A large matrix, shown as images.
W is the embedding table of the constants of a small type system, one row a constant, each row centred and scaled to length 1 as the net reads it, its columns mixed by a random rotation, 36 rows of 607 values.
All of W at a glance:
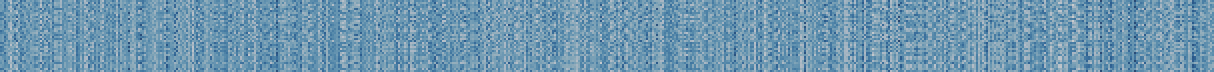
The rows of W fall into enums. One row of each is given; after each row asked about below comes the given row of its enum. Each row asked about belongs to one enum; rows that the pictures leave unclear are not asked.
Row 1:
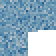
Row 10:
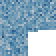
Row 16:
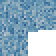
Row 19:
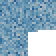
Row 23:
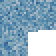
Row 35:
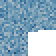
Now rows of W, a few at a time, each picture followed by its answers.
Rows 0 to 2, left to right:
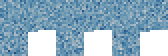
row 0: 35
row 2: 10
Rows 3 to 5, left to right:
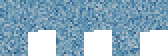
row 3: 35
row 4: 19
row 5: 1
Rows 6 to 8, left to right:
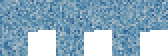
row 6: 23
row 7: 16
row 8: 10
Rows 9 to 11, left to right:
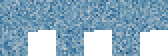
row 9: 23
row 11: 35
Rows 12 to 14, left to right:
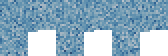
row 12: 19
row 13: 35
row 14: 1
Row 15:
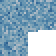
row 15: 23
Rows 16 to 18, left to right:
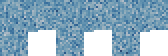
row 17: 19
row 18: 35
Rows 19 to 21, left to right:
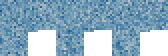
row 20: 10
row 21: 23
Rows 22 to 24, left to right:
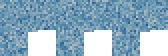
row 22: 1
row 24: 16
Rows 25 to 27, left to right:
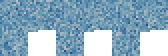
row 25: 23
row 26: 35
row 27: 16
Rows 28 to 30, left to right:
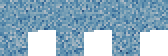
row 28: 1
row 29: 1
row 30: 35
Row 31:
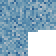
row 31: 19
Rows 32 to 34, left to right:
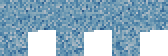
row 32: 1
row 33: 1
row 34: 23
